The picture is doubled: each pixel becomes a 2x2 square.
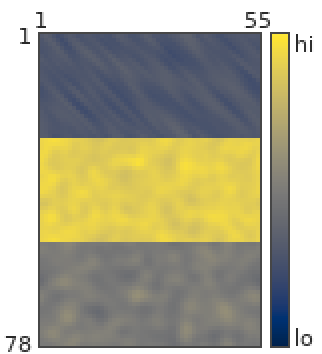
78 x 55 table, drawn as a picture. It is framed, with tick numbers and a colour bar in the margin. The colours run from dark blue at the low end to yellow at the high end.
It is made of 3 by 1 panels. Panel 1,1: low, slanting down to the right, faint in contrast. Panel 2,1: very high, blotchy, faint in contrast. Panel 3,1: middling, blotchy, faint in contrast.
